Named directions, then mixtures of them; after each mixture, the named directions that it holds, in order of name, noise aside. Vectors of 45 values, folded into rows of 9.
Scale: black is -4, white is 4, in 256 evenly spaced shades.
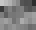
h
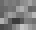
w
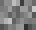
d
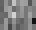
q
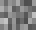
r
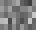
r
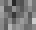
q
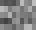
d, h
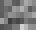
w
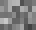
d, r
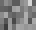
q, r, w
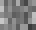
q, r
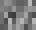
d, q, r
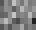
d, q, w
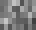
d, q, r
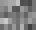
d, h, r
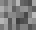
r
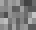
h, r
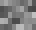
h, w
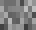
d, h, q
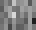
q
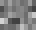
h, r, w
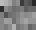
h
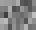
h, r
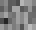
d, r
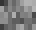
d, h, w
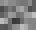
h, w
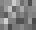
d, q, r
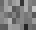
d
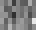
q
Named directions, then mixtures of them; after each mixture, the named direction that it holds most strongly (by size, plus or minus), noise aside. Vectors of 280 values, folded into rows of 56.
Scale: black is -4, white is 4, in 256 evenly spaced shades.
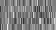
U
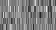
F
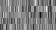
F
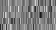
F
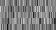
U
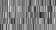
F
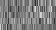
U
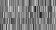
F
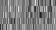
F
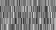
U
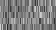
U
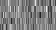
F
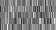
U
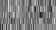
F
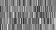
U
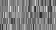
F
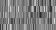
F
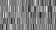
F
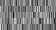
U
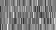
U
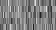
F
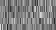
U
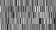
U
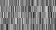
F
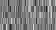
F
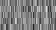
F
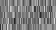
U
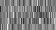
U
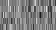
F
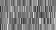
U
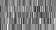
U
